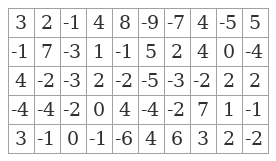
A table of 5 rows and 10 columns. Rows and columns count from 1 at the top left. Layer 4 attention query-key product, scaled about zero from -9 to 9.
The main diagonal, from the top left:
3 7 -3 0 -6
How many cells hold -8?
0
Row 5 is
3 -1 0 -1 -6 4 6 3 2 -2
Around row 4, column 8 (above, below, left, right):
-2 3 -2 1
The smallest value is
-9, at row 1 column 6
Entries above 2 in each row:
5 3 1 2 4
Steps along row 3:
down down up down down up up up same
